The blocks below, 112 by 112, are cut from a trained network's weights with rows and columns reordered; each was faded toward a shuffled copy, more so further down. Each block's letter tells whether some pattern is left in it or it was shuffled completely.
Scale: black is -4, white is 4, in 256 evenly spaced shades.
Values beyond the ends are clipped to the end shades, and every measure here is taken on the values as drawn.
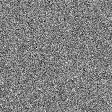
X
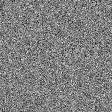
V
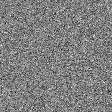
X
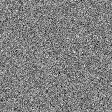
X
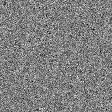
X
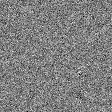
X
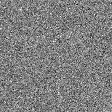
V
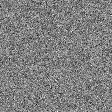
X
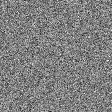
X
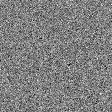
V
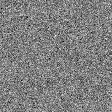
X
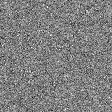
X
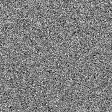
X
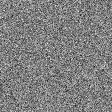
X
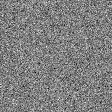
X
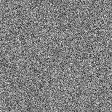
V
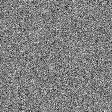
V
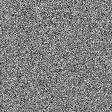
X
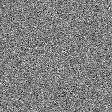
X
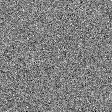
X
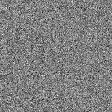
V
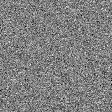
V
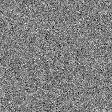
V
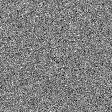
X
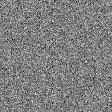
V
